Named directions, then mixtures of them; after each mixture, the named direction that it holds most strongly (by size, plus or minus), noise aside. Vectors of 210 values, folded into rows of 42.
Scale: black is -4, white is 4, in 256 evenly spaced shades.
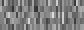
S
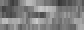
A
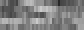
A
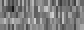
S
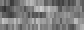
A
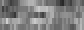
A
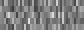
S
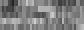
A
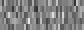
S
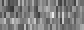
S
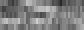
A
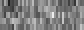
S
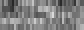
A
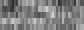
A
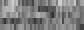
A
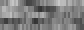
A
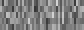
S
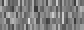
S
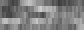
A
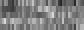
A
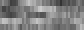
A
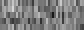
S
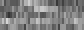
A
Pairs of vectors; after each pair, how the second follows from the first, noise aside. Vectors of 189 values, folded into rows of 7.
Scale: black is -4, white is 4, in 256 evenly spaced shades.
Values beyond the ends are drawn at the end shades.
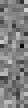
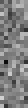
reversed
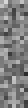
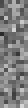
reversed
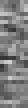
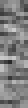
negated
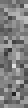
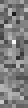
reversed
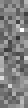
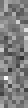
reversed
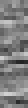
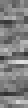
negated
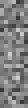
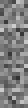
negated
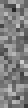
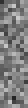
reversed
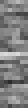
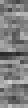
negated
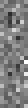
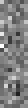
reversed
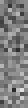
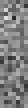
reversed
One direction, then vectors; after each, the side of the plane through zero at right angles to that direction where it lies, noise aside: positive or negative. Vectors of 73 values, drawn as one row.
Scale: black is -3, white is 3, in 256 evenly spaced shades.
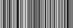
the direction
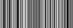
positive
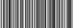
positive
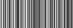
positive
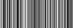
positive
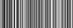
positive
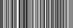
negative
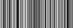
positive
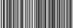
positive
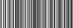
positive
